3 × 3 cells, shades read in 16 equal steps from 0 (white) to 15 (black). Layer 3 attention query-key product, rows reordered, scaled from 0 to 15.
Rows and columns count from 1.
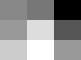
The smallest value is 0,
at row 3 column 2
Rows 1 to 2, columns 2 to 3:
8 15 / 2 10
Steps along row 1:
up up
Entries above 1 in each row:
3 3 2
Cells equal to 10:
1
